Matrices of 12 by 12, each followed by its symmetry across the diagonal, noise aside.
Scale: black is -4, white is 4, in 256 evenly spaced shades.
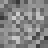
symmetric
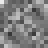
symmetric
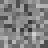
symmetric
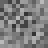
symmetric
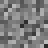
symmetric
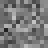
neither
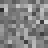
neither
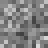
symmetric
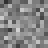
neither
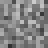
neither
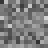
neither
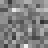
neither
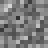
symmetric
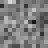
neither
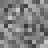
symmetric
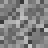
symmetric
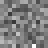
neither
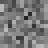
neither
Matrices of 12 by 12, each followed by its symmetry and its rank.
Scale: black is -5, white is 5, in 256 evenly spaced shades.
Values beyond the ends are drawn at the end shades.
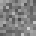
symmetric, full rank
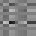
neither, rank one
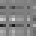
neither, rank one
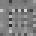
antisymmetric, rank two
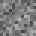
symmetric, full rank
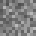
neither, full rank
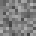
neither, full rank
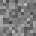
neither, full rank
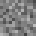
antisymmetric, full rank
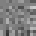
antisymmetric, rank two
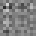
antisymmetric, rank two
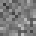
symmetric, full rank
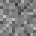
antisymmetric, full rank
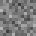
neither, full rank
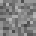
neither, full rank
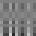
neither, rank one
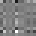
neither, rank one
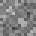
symmetric, full rank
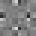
antisymmetric, rank two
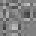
antisymmetric, rank two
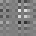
neither, rank one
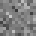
antisymmetric, full rank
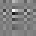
neither, rank one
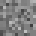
antisymmetric, full rank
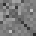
symmetric, full rank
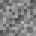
symmetric, full rank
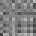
antisymmetric, rank two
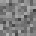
neither, full rank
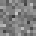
antisymmetric, full rank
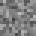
antisymmetric, full rank
